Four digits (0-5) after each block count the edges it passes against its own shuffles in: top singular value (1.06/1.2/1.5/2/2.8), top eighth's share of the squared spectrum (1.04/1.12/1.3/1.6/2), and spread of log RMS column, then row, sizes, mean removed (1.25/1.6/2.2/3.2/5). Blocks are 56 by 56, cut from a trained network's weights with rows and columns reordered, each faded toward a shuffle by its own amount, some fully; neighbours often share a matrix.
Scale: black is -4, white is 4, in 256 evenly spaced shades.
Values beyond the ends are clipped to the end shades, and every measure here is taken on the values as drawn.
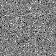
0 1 0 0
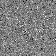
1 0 0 0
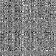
3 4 1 3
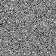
0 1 0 0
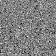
1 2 0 1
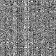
3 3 1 2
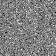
0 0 0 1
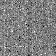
2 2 0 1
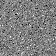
0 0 0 0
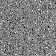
1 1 0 0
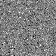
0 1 0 0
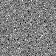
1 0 0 0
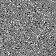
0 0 0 0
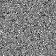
1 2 0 1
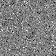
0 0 0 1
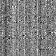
4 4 2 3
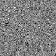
3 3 1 2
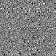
3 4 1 2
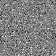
1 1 0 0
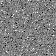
0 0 0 0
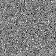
2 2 1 0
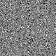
1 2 2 0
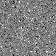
0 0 0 0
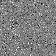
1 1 0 0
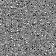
1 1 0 0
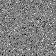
1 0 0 0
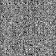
2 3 0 2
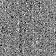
2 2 0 1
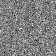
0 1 0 0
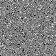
0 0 0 0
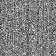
2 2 0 1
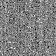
2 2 0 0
